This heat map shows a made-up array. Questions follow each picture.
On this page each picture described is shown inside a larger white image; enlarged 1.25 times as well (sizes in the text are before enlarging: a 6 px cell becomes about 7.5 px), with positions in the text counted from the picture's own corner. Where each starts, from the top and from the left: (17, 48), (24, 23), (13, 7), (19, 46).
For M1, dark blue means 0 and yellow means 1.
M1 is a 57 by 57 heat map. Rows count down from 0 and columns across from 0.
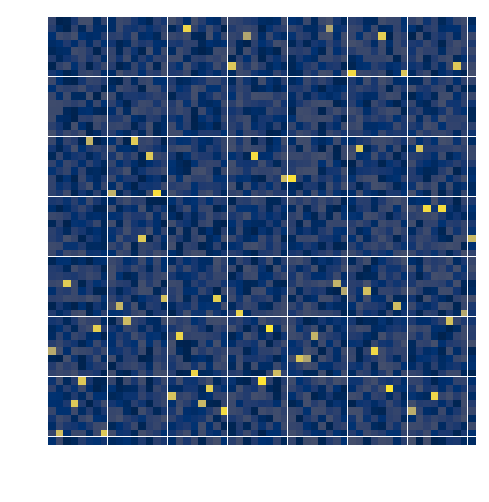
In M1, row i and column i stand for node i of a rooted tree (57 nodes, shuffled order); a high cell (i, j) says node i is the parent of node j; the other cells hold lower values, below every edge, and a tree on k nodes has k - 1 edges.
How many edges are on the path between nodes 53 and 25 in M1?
5
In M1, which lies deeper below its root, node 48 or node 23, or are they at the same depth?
the same depth
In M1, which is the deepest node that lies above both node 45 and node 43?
42
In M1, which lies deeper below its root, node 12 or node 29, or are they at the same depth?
node 12
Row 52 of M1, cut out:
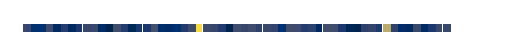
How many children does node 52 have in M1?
2
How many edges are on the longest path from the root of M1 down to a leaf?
5
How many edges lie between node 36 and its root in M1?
0
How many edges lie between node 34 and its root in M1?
5
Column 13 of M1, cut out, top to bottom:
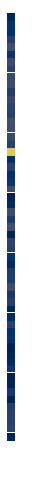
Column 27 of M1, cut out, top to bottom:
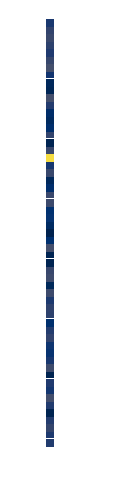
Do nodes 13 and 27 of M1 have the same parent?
yes
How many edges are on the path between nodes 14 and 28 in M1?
4
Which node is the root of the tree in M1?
36
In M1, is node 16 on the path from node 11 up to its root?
yes
